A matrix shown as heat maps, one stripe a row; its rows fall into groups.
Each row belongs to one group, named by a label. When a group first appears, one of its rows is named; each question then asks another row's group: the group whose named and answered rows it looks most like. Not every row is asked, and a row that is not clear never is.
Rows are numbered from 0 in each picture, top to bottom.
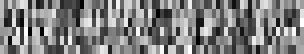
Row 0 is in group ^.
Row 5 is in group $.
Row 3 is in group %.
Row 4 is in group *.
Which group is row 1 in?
*
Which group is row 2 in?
*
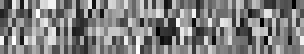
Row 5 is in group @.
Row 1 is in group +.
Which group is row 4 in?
*
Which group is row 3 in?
*
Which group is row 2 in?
@
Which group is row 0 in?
*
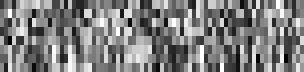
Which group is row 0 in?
@
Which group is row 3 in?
^
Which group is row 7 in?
^
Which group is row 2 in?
$
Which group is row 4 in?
*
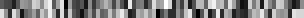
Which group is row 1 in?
*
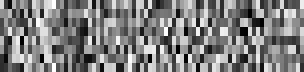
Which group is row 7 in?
+
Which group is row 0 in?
*
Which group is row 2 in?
+
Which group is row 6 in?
@
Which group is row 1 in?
%
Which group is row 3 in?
@
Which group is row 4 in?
*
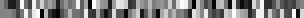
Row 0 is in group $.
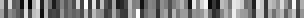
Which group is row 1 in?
%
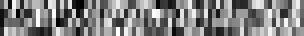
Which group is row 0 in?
*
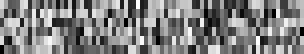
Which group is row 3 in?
^
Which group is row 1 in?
$
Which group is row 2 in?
%
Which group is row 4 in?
*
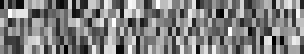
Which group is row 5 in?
+
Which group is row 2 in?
$
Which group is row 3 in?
%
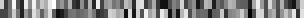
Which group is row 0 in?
*
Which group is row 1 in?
%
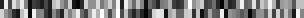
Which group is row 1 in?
$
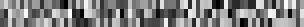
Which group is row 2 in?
@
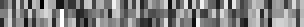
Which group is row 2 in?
@
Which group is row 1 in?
@
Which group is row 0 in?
%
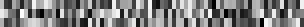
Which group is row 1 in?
$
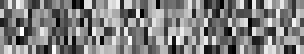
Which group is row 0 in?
^
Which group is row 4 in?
+
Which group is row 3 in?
$
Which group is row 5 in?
^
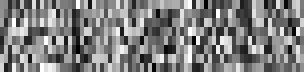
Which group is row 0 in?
$
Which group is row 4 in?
@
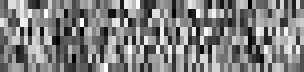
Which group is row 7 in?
@
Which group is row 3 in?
%
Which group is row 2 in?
$
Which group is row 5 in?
+
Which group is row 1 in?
@
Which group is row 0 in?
^
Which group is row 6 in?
+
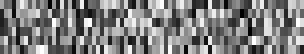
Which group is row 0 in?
$
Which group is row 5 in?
+
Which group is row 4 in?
$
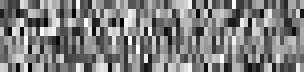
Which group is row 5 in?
%
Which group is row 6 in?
@
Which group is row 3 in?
*
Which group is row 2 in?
^
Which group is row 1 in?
+
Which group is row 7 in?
$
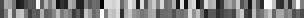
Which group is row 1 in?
^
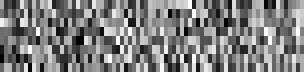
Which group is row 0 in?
$
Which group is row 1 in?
%
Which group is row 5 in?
@
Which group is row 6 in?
+
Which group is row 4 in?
^
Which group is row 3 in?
+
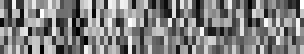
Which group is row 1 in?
*
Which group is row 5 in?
%
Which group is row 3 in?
^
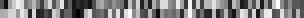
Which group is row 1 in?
^
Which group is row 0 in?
@
